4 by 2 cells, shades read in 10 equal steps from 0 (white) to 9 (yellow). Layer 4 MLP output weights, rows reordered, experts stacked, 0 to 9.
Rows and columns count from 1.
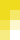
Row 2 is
9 6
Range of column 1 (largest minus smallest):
4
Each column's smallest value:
5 0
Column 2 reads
9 6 2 0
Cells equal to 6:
1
